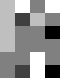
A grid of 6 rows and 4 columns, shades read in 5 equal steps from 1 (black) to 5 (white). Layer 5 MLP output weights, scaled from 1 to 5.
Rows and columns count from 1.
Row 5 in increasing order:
3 3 3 5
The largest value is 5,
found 4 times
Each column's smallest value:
3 2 3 1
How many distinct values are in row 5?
2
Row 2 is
4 2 4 3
